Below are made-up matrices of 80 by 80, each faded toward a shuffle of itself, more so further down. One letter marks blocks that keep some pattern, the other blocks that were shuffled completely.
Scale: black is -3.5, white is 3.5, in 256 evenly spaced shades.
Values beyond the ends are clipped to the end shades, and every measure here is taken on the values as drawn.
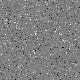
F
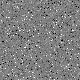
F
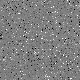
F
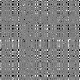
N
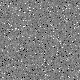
F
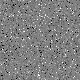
F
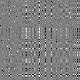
N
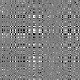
N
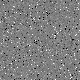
F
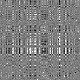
N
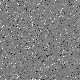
F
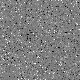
F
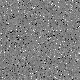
F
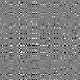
N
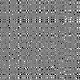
N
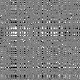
N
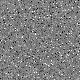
F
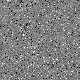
F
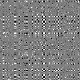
N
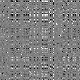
N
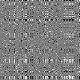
N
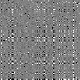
N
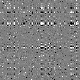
N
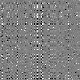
N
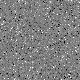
F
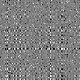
N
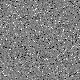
F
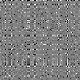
N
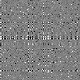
N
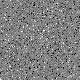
F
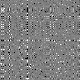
N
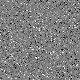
F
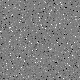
F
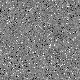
F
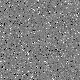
F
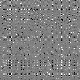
N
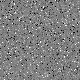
F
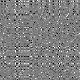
N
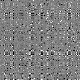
N
